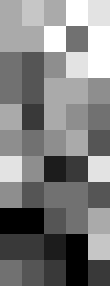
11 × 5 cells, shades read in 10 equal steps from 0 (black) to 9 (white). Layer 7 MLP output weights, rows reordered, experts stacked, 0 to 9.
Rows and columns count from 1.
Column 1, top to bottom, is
6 6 4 4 6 5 8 5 0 2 4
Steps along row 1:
up down up down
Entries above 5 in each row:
5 4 2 2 2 1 2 0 1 1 0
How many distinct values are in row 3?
5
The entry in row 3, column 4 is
8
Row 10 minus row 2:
-4 -4 -8 -4 -2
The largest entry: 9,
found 4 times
